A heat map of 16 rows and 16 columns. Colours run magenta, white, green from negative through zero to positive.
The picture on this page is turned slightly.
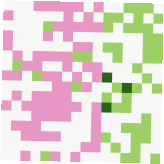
Neither half mirrors the other. The right part is higher, past a seam about 60% of the way across. No regular stripes run through it. Overall the values sit about 50% of the way up the scale.
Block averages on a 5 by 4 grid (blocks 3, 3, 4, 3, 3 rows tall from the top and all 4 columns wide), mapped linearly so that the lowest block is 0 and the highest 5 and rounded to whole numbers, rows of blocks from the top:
2 0 2 5 | 1 1 3 4 | 1 0 2 4 | 0 0 2 4 | 1 1 2 4
